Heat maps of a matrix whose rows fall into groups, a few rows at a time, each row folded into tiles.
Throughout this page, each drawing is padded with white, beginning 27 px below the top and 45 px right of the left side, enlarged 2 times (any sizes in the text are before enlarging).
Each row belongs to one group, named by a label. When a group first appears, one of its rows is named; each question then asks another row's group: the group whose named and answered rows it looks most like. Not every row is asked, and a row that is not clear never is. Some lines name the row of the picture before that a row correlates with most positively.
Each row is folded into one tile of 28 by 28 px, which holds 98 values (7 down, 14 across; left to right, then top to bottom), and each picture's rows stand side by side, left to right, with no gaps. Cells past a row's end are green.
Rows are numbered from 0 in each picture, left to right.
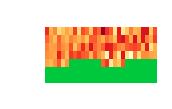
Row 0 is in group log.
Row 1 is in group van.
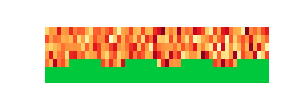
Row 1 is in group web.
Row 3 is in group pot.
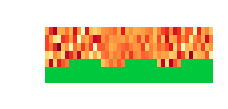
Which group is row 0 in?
web
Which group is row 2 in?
web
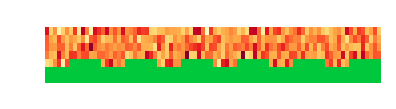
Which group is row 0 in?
log
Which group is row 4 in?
web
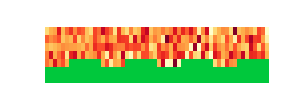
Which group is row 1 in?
van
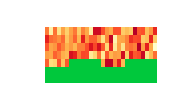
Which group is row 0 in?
log
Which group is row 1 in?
pot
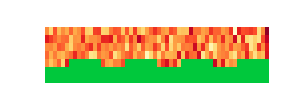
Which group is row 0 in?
log
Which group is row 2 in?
pot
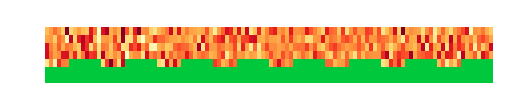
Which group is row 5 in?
van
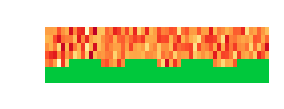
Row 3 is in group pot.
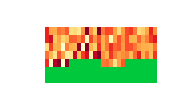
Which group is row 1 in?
web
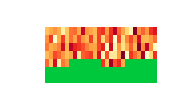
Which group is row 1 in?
pot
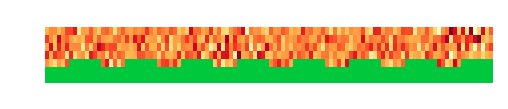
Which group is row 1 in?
van
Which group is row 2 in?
pot
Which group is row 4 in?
pot
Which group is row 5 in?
log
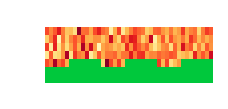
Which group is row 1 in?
pot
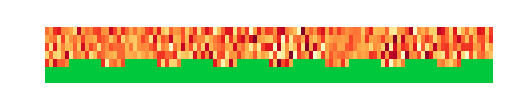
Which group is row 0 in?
pot
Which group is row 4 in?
pot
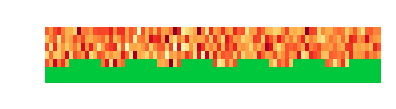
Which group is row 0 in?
pot
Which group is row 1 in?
web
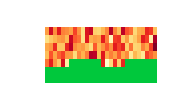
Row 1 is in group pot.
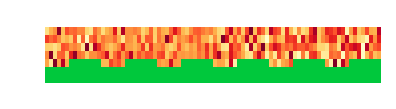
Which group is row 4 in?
van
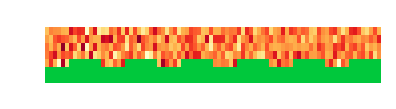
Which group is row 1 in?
log
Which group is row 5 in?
web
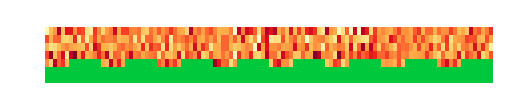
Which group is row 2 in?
pot
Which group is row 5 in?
log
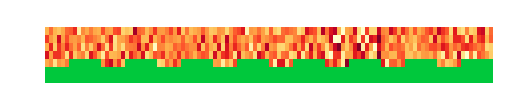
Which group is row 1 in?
pot
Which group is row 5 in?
web
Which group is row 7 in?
van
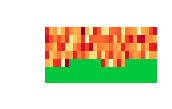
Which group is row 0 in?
log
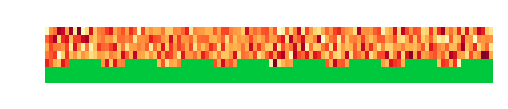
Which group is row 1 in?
web
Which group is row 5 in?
pot
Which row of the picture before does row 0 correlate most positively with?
1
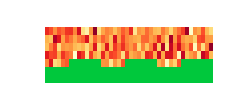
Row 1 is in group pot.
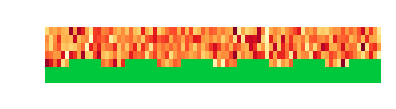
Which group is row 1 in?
web
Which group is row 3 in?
van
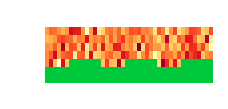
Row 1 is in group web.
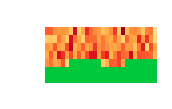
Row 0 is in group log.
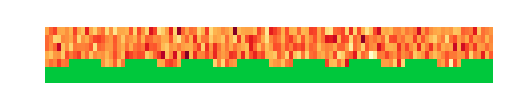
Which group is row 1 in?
log
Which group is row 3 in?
van
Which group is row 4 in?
van
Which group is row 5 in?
log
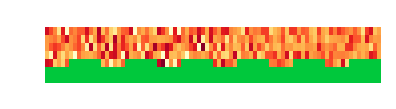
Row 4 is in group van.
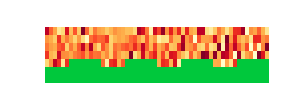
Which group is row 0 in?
log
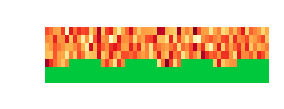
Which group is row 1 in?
web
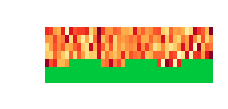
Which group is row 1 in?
pot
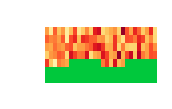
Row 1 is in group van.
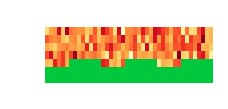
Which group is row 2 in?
van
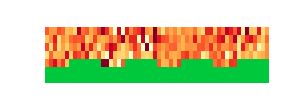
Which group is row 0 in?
pot
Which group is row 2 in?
log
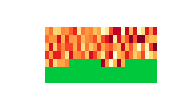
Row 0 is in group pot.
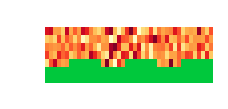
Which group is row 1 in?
web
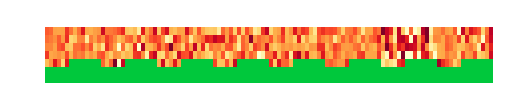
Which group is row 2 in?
web
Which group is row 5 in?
web
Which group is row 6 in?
van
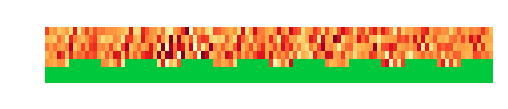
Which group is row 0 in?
log
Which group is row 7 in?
van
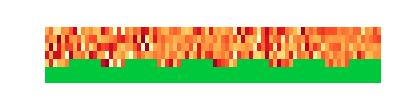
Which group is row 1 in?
van
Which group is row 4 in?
pot
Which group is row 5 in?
web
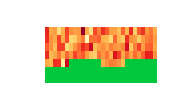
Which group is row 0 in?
log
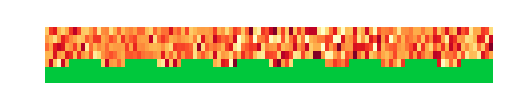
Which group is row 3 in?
log
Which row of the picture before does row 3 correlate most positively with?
0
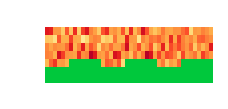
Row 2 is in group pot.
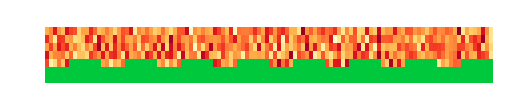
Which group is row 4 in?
pot
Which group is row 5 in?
web
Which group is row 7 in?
van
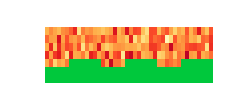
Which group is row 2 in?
web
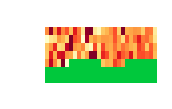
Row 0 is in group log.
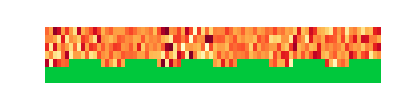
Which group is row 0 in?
pot
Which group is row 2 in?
web
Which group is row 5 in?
log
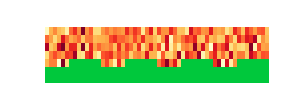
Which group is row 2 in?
pot
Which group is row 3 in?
van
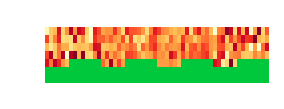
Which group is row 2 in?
log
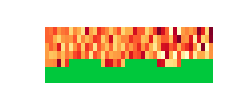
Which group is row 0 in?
web
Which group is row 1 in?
pot
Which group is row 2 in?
van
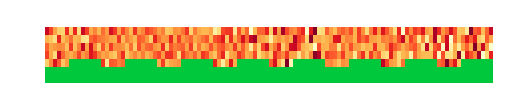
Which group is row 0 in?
log
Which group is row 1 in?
pot
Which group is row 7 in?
pot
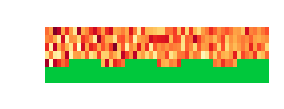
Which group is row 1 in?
web
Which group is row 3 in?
pot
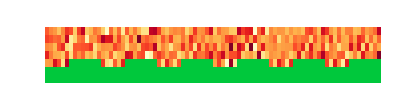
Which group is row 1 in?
log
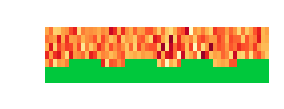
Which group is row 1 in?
pot
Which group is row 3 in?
van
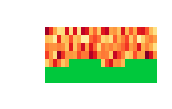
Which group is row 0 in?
log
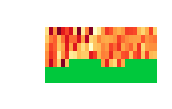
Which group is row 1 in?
web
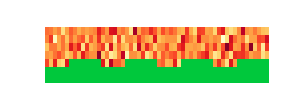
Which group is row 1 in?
pot
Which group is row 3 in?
web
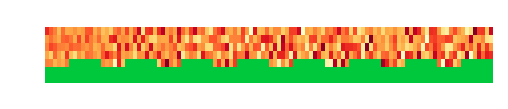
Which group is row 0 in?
van
